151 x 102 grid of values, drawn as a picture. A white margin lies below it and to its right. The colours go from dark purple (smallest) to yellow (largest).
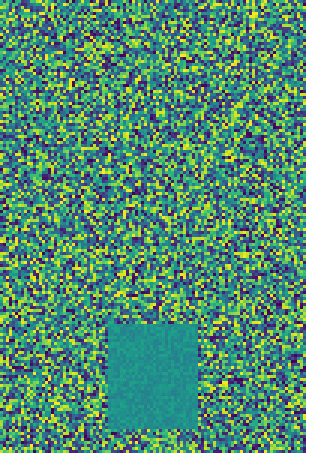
There is no overall slope. Neither half mirrors the other. The grain is fine, like static. In the bottom middle lies a patch that is calmer than the rest. The bottom middle is the smoothest part. No regular stripes run through it.
